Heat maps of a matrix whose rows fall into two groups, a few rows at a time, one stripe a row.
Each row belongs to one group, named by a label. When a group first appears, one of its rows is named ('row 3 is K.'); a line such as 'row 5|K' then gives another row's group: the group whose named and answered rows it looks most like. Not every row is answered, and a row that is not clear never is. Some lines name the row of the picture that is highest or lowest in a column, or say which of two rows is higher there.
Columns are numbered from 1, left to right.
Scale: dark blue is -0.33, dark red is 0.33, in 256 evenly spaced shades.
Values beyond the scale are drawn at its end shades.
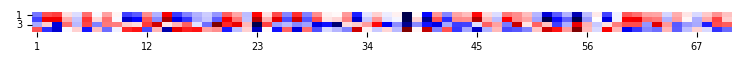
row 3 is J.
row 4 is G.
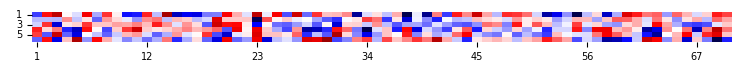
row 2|J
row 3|J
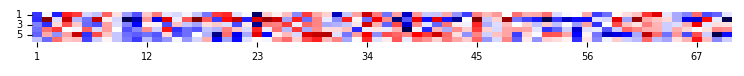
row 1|J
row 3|J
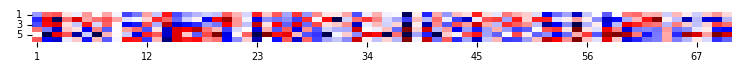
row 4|G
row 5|J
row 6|G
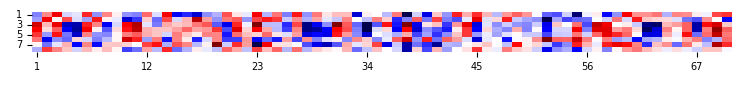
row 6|G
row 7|J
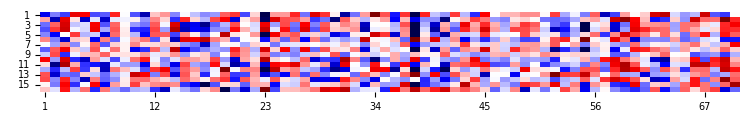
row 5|J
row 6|G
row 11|J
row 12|J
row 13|G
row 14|J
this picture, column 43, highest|15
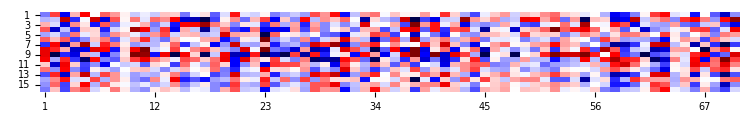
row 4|G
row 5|J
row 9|G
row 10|J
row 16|J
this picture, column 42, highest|9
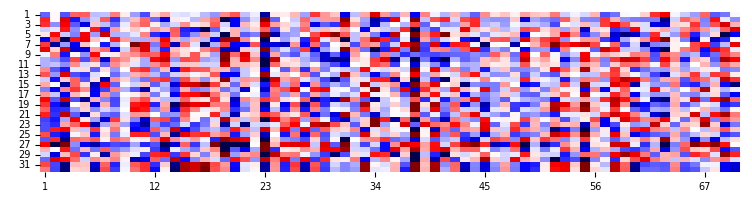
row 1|J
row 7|G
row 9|J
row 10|J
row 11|J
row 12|G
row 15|G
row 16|J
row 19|G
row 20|G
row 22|J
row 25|G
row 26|J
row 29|J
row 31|G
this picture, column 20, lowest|27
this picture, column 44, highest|27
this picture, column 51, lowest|27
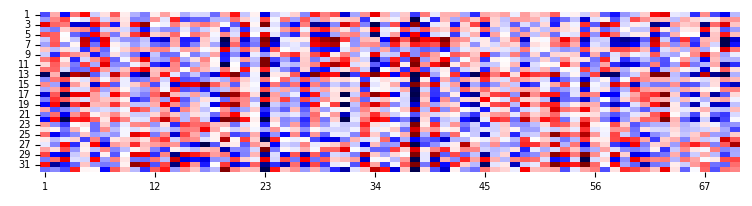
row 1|J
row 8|J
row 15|G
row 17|J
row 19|J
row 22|J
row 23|G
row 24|G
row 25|G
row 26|J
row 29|G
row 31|G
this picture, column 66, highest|27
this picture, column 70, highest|27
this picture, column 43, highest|27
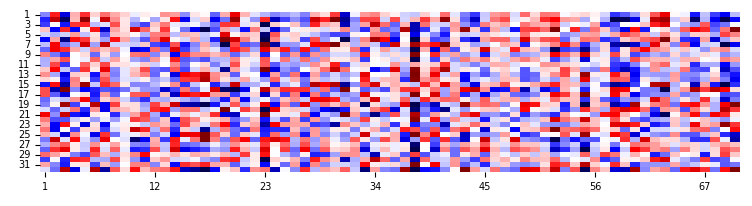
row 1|J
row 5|J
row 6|J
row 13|G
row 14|G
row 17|G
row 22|G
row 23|J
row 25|G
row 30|J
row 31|G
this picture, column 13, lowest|16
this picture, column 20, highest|2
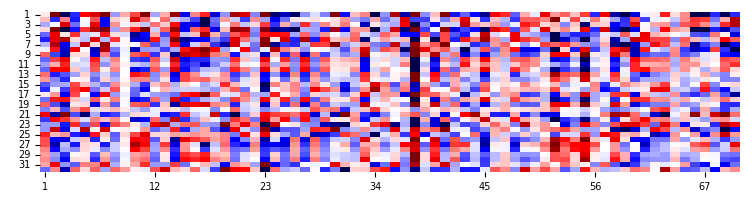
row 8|G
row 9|G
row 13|G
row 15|J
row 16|J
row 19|G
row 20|J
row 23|J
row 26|G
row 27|G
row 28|G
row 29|G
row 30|G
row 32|J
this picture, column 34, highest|16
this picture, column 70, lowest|8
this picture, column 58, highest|21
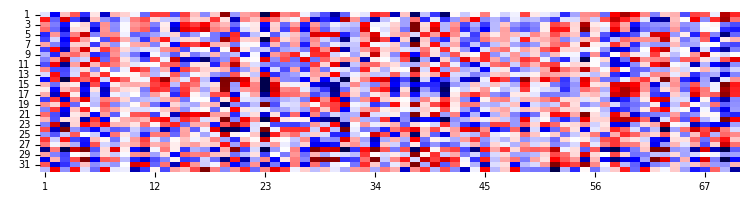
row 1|J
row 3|G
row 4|G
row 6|J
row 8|J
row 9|J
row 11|J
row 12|G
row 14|J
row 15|J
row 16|J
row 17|J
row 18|J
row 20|J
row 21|G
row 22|J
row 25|J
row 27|J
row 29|G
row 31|G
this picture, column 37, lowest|32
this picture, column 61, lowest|31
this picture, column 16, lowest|10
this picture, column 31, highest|24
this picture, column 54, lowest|32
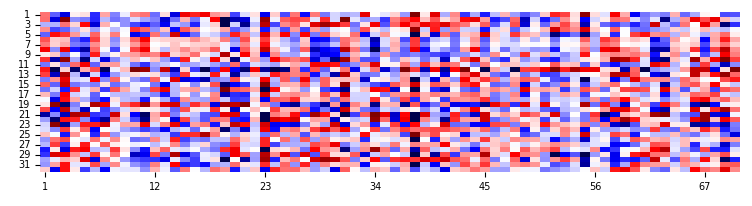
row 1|G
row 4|G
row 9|J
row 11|J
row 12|G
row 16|J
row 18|J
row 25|G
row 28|J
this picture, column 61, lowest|12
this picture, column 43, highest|12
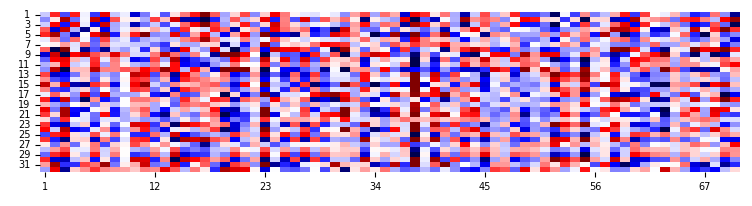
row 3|G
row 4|J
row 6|G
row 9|J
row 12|J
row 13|G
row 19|G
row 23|G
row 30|G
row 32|J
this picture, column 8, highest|9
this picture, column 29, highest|17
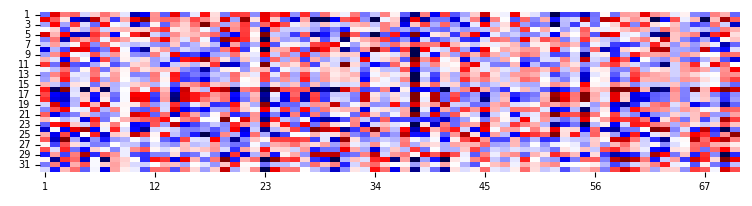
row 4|J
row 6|J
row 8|J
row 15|G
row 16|J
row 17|G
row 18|G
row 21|G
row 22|J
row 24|J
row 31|J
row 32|J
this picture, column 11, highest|2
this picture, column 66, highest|16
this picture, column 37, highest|25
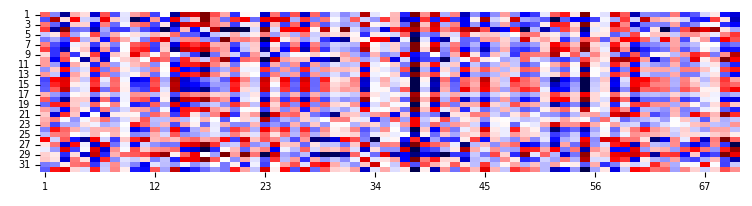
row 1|G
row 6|J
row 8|G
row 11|G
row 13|G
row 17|G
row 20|G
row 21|J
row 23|G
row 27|G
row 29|J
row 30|G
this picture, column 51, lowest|4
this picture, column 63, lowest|4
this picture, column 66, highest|4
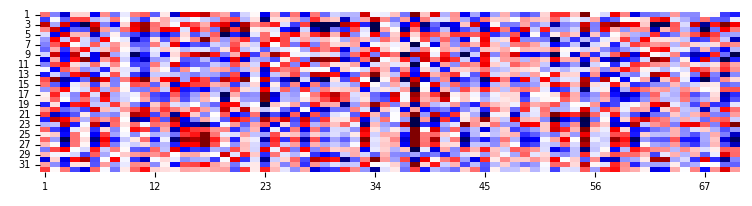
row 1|G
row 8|J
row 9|G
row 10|J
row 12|J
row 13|J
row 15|G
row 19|J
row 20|J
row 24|G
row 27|G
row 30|J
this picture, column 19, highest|4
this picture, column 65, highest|23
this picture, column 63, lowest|3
